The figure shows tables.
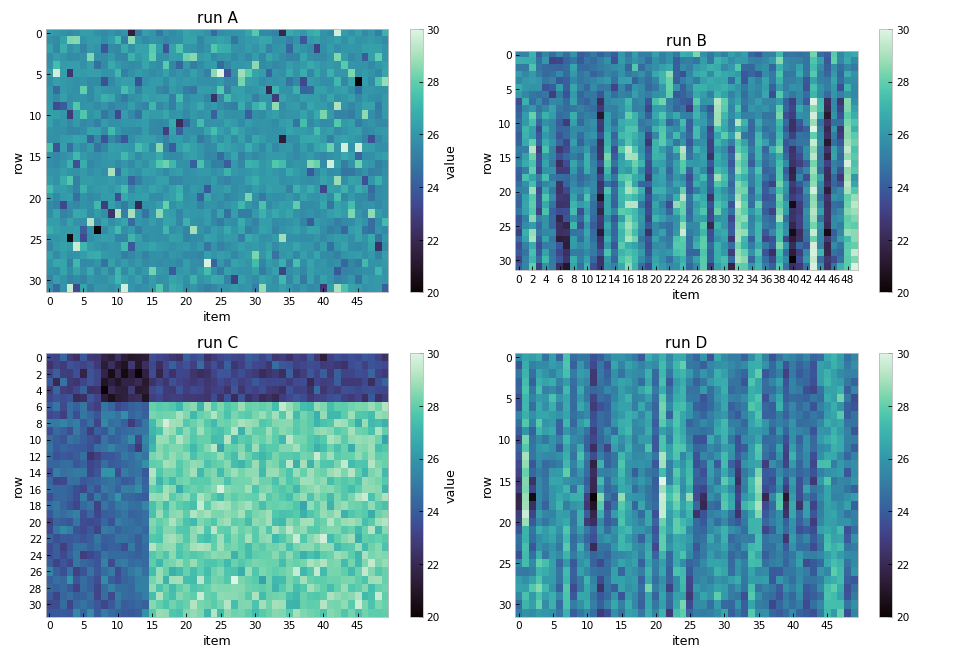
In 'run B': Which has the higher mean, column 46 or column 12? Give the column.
46
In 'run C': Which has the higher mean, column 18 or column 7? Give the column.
18
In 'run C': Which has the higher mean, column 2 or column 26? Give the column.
26
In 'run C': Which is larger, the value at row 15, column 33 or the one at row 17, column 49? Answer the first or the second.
the second
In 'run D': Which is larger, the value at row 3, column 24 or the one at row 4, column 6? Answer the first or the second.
the first
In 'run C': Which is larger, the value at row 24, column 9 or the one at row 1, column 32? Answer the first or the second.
the first
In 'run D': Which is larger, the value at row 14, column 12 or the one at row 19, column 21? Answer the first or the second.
the second
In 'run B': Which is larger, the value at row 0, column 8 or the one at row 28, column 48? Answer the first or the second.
the second
